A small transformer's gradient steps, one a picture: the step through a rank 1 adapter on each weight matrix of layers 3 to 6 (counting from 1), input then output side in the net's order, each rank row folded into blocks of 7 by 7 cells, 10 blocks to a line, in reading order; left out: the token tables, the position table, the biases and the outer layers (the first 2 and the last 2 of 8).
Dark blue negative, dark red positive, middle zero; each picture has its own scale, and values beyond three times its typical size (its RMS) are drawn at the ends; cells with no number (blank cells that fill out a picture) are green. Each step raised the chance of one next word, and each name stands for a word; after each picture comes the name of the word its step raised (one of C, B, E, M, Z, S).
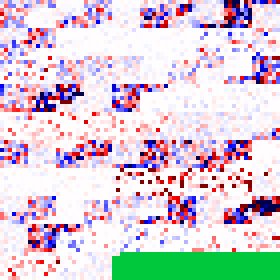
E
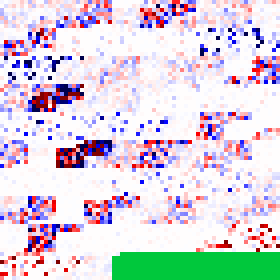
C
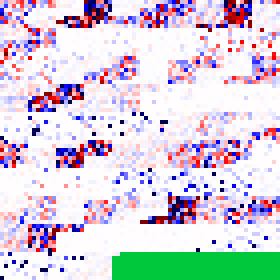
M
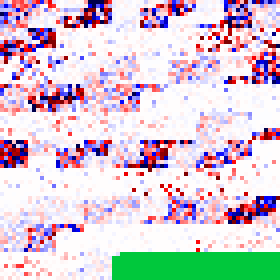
E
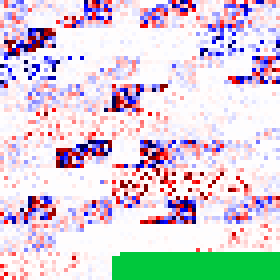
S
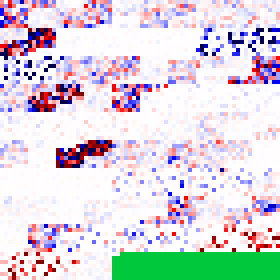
C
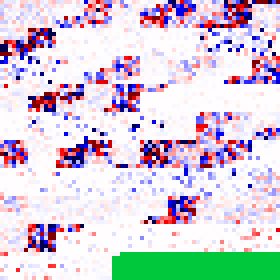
C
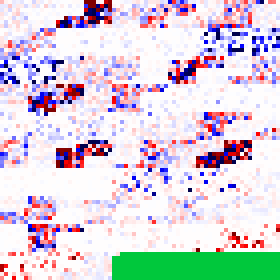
C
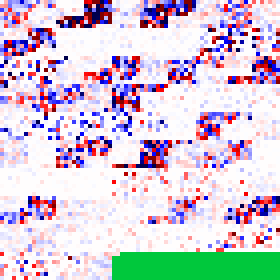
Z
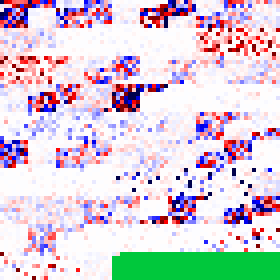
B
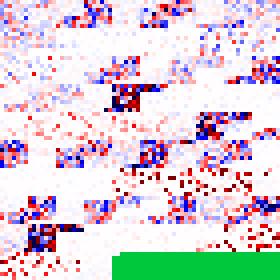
S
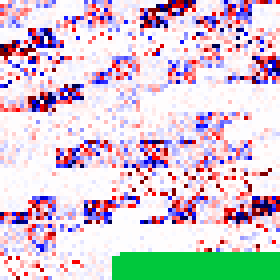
E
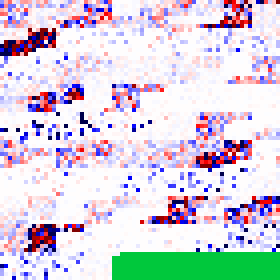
M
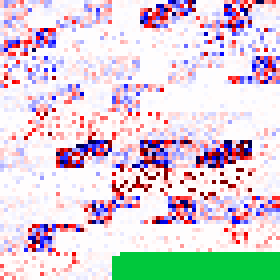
S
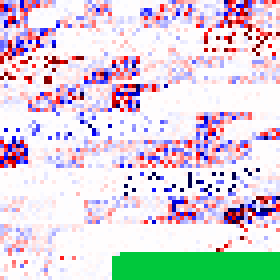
B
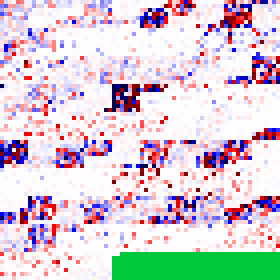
S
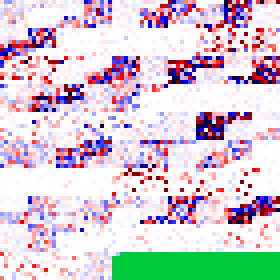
E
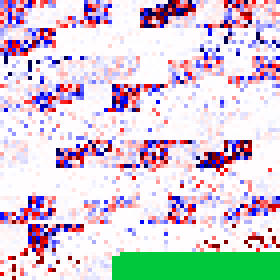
Z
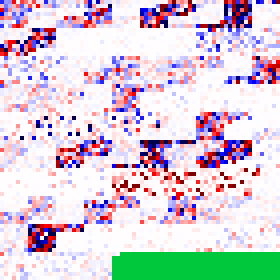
S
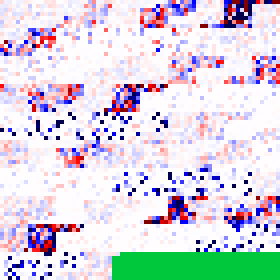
M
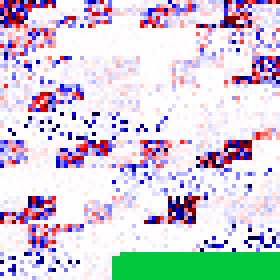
M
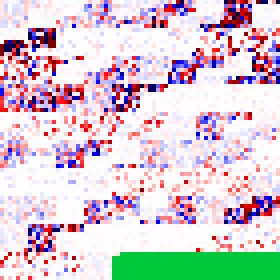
E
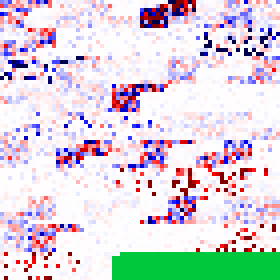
Z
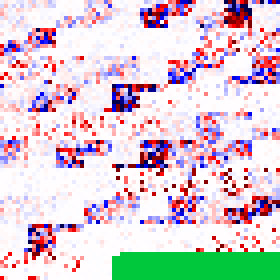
E
